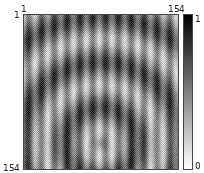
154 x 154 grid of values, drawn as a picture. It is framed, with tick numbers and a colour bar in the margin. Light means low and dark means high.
On average the colour sits 50% of the way up the scale. Neither half mirrors the other. There is no overall slope. Stripes running up and down repeat 12 times from left to right. Rings spread out from the bottom middle.
